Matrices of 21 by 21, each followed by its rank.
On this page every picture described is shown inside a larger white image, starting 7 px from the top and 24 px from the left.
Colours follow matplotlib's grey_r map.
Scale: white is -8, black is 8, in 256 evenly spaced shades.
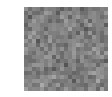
full rank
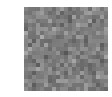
full rank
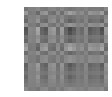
one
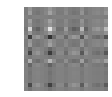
one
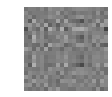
three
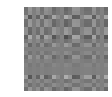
one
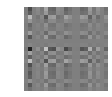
one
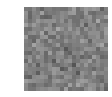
full rank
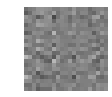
three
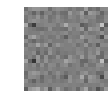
three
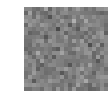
full rank
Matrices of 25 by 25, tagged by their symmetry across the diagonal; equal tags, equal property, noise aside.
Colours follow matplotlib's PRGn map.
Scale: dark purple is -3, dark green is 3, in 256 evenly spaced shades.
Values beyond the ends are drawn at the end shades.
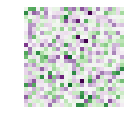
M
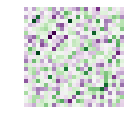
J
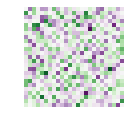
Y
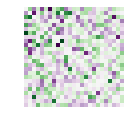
Y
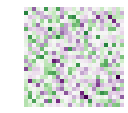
M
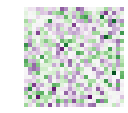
Y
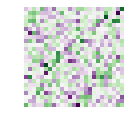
M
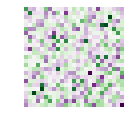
J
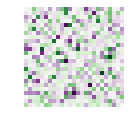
Y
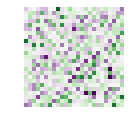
J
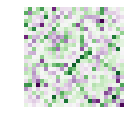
J
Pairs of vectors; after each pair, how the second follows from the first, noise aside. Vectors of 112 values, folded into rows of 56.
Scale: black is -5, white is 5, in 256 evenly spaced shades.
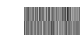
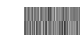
wrapped around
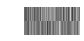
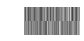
sign-scrambled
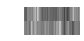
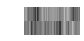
negated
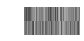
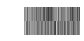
wrapped around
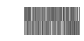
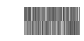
copied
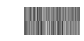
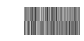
wrapped around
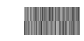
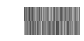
negated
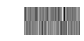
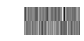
copied
